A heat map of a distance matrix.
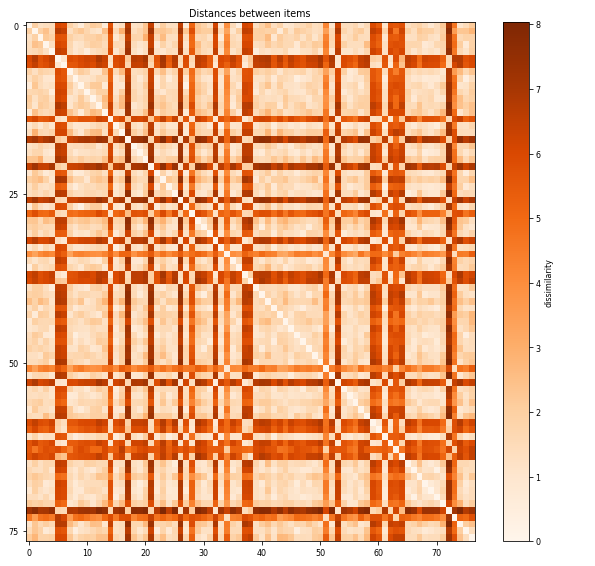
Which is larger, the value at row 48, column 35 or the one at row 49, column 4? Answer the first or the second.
the second
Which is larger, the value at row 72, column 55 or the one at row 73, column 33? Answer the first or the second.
the first
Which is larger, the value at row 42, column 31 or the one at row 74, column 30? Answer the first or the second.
the second
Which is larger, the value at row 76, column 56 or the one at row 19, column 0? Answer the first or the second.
the first
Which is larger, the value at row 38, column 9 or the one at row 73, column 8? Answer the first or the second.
the first
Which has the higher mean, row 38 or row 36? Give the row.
38
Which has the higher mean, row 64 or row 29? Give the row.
64
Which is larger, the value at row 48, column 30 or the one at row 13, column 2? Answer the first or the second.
the second
